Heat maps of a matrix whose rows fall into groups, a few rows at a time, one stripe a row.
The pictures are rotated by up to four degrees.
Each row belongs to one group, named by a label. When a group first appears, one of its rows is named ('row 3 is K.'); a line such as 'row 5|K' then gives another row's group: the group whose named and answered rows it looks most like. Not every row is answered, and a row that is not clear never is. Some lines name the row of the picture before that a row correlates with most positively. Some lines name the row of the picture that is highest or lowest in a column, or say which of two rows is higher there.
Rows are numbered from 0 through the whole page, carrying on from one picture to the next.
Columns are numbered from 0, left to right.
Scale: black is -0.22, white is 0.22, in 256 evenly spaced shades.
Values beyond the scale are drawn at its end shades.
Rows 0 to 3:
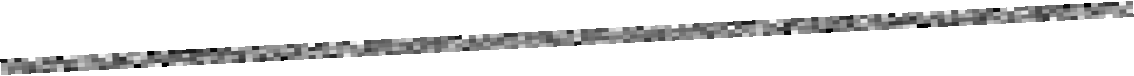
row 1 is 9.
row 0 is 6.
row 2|9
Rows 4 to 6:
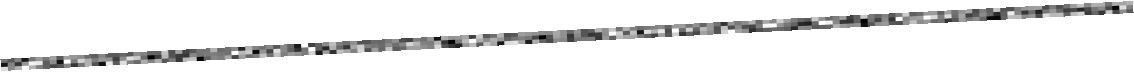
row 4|9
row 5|6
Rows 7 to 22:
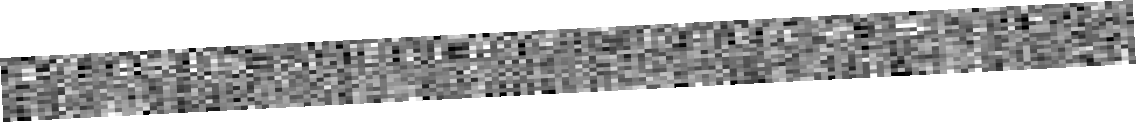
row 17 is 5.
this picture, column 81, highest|8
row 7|9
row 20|5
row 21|6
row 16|6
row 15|6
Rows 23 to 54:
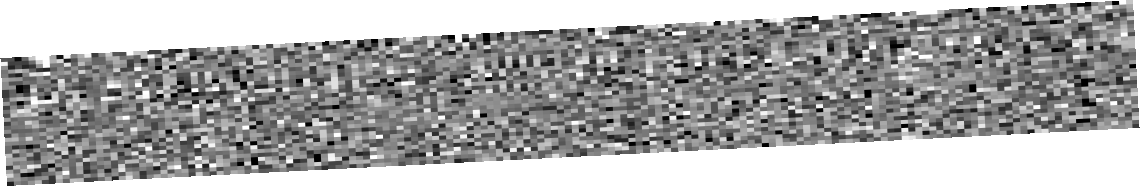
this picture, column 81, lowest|25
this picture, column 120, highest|52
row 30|5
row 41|5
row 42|6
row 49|9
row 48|6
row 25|9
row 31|5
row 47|5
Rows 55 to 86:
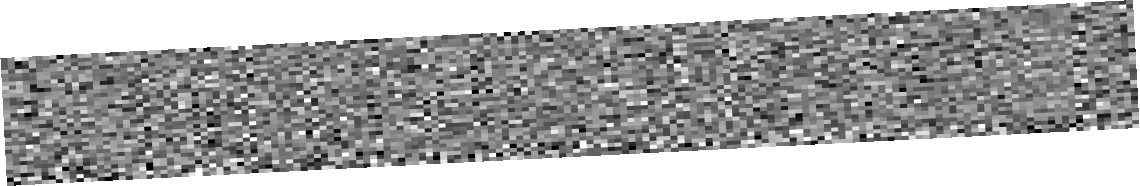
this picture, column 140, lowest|85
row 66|9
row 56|5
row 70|5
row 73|5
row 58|5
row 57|5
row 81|5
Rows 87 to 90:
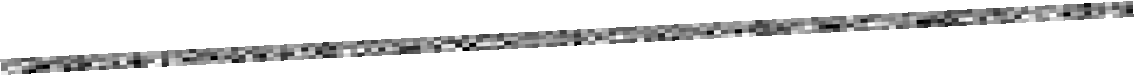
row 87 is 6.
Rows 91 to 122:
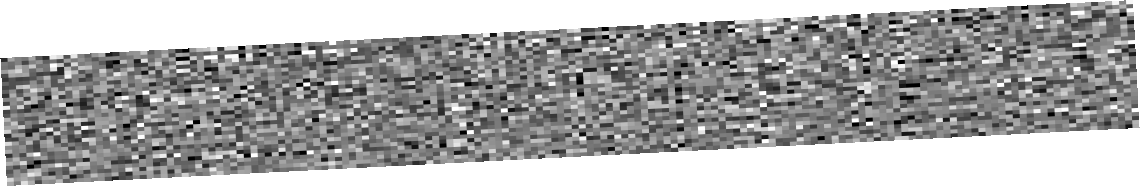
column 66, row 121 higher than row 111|Yes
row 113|6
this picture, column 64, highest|109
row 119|6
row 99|6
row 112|9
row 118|9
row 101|9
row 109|9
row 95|6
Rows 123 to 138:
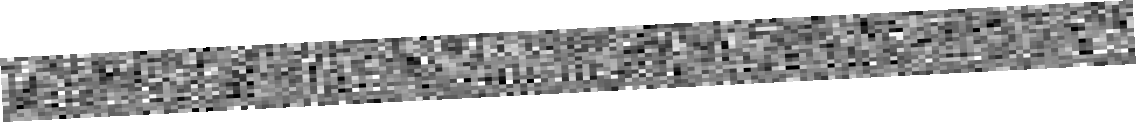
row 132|5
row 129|5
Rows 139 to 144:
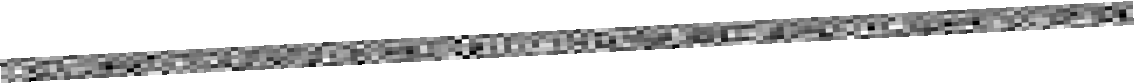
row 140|6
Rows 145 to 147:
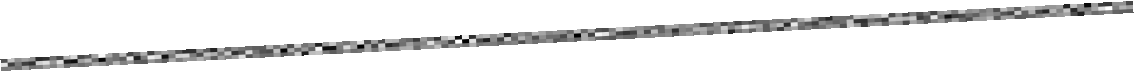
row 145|6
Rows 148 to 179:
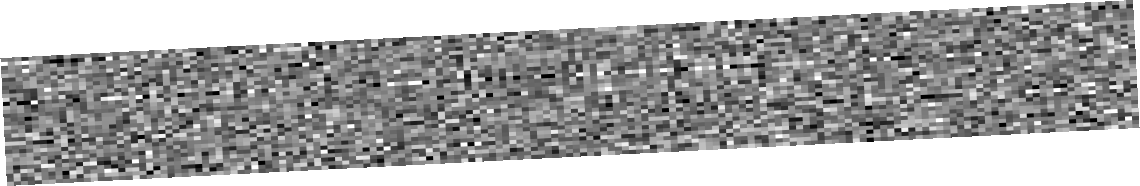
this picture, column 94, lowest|169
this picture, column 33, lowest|149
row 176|5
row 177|6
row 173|5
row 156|9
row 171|6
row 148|9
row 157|6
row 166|9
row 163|9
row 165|9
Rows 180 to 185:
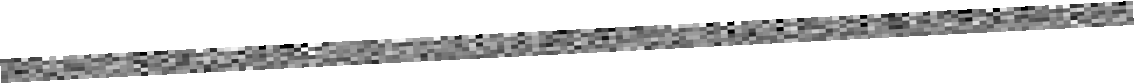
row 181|9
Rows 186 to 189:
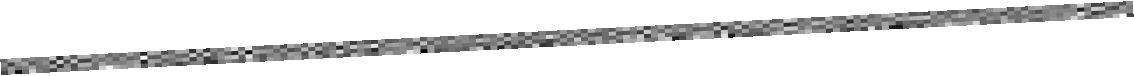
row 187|5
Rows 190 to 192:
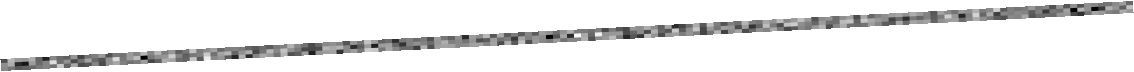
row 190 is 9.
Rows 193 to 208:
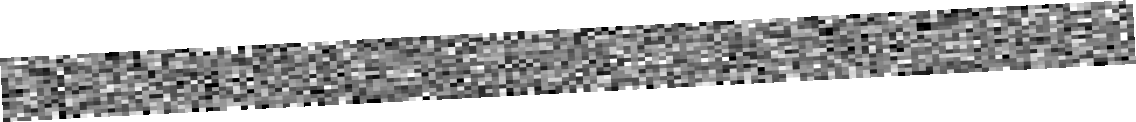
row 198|6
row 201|5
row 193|9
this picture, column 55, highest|201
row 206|6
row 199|6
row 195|6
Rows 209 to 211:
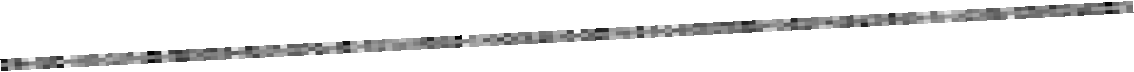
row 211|6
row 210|5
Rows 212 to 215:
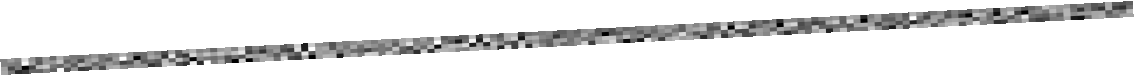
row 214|9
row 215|5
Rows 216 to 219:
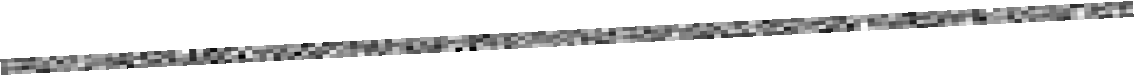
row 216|9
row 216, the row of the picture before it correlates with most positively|214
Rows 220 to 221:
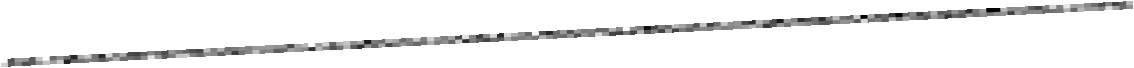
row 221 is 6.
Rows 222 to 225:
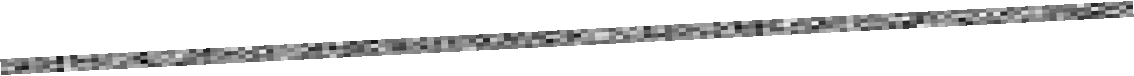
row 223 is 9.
